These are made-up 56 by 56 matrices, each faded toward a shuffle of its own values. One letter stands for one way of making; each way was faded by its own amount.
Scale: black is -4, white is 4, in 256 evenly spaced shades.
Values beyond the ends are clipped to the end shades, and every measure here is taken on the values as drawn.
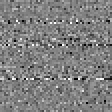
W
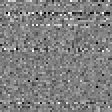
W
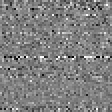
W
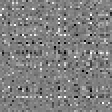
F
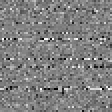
W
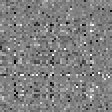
F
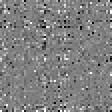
F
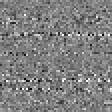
W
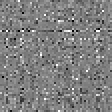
F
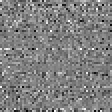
W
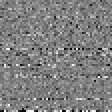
W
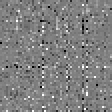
F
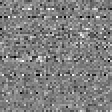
W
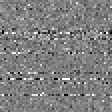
W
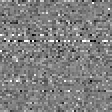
W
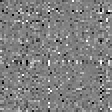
F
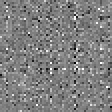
F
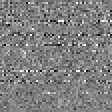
W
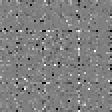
F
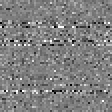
W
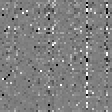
F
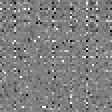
F
